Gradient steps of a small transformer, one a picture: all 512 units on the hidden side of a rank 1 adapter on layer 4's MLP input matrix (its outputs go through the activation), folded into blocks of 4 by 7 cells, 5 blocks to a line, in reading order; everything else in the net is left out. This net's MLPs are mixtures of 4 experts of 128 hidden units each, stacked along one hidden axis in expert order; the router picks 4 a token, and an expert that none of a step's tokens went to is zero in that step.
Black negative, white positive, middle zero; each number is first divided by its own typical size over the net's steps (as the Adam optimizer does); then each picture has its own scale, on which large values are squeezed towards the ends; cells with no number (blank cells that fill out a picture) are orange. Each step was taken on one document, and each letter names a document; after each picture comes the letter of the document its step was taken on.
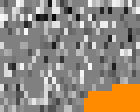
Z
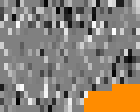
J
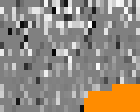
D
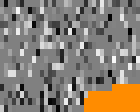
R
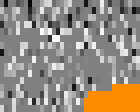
R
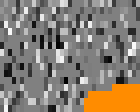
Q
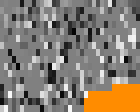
Q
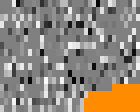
Z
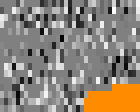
Z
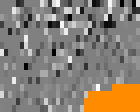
D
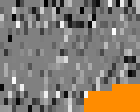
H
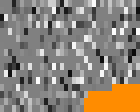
Z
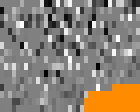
D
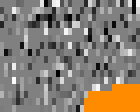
D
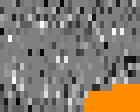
H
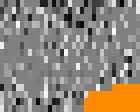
J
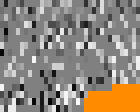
R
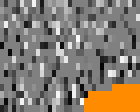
Q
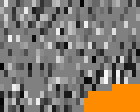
Q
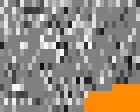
Q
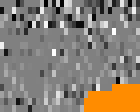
H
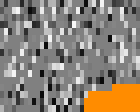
R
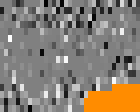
H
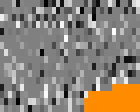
H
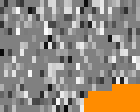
R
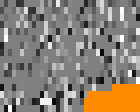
R
